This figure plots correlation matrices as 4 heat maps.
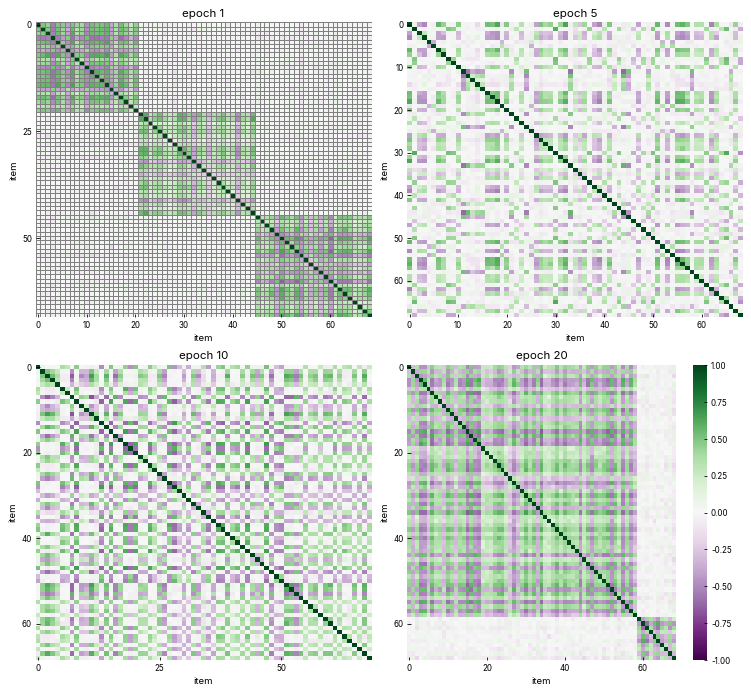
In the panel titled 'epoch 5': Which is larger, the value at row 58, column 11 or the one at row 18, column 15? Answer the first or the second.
the first
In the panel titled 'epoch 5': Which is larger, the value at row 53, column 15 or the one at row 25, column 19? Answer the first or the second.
the first
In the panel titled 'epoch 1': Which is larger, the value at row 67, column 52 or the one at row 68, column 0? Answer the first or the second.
the first
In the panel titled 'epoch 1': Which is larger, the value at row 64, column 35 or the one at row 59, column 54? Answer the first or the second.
the first
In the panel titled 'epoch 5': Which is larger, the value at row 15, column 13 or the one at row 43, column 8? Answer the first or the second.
the second
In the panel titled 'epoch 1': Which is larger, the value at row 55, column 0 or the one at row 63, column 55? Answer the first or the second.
the second
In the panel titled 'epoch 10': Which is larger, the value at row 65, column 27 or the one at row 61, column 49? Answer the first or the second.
the first
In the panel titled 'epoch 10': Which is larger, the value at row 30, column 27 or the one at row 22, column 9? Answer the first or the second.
the first
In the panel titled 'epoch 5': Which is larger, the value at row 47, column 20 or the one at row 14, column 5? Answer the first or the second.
the second
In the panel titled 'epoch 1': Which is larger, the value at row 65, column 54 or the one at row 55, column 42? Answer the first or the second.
the second
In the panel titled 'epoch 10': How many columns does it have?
69
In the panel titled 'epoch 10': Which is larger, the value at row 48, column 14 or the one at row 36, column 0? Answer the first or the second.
the second
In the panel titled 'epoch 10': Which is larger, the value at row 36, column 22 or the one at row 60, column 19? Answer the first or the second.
the second
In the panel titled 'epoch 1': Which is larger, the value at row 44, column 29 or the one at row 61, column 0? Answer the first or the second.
the first
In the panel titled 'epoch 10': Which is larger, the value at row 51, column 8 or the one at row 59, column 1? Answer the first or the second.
the second
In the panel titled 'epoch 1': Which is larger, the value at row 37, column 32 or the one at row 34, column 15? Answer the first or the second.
the second
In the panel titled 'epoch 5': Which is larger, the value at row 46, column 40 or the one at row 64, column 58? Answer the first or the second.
the second
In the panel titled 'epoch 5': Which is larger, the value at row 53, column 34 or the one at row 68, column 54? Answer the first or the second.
the second
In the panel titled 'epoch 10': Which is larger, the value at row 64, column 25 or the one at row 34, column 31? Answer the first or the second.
the first
